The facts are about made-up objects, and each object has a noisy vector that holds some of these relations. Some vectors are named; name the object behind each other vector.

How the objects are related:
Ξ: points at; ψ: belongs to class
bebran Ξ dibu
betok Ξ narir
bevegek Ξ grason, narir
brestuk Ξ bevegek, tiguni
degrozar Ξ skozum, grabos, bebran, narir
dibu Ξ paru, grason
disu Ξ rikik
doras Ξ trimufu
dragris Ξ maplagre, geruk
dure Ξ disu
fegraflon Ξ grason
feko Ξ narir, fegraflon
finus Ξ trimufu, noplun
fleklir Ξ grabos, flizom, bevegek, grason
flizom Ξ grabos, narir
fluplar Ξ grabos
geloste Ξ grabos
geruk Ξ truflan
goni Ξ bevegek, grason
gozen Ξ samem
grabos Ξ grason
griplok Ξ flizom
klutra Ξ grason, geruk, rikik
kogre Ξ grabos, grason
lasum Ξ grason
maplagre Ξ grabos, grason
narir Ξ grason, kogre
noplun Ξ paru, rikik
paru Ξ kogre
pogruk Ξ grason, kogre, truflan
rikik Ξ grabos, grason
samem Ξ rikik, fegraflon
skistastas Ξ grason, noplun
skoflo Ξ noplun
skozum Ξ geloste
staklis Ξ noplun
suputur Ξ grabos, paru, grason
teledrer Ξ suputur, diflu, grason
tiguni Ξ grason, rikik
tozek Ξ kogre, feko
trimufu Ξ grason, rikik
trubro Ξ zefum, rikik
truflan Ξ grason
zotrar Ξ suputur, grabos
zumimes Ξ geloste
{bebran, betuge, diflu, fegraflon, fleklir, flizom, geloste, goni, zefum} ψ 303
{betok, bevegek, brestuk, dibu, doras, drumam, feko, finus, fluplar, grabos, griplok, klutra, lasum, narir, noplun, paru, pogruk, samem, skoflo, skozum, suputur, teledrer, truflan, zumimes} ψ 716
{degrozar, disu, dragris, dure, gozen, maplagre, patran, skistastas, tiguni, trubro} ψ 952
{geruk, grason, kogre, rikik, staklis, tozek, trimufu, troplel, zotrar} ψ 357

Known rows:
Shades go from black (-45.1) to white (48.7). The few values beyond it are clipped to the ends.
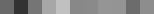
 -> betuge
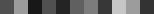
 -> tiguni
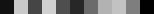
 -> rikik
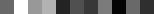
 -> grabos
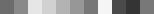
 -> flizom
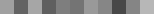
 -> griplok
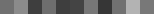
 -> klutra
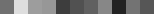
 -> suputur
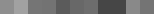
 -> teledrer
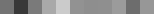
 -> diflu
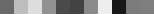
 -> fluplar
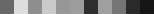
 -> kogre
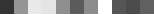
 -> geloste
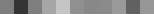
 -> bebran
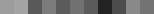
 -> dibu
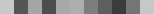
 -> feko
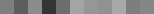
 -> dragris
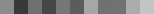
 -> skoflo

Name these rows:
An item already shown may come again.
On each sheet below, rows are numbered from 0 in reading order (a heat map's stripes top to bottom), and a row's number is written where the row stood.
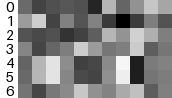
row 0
samem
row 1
truflan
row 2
trubro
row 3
geruk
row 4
fluplar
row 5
fluplar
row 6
troplel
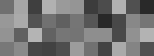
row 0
grason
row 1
dibu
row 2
griplok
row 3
skistastas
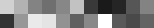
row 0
narir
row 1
geloste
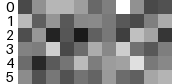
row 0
zotrar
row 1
paru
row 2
tiguni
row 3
degrozar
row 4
staklis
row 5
doras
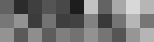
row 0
noplun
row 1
klutra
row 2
drumam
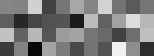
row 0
degrozar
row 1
noplun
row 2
betok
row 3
trimufu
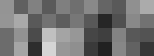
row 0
brestuk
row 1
dibu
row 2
goni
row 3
fegraflon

